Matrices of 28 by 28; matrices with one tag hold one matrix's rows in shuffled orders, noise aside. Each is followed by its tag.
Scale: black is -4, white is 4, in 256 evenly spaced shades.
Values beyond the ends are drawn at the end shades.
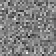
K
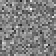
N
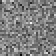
N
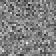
K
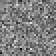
N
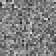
N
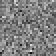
N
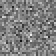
N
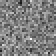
N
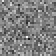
K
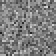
N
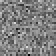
K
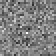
K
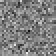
K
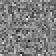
K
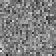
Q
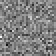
Q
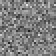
K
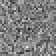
K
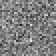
N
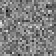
Q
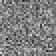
Q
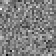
Q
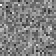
Q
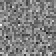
Q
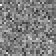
Q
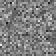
Q
